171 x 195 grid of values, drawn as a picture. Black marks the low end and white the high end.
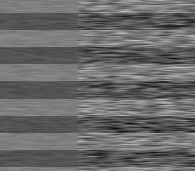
No overall slope runs across the table. Overall the values sit about 40% of the way up the scale. The left part is calmer, up to a seam about 40% of the way across. Horizontal stripes repeat 5 times down the table.
